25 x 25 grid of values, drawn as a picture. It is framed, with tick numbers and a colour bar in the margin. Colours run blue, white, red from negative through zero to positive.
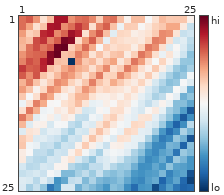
Grain: diagonal, up to the right. Ninth with the highest average: top left. Ninth with the lowest average: bottom right. Slope: up to the top left. Lone odd cells: 1, lower than its neighbours.
